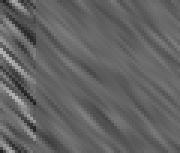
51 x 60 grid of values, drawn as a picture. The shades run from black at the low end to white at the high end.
The grain runs diagonally down to the right. A few values lie far out on both sides of the bulk. Neither half mirrors the other. There is no overall slope. The right part is calmer, past a seam about 20% of the way across. No single row or column stands out from its neighbours.
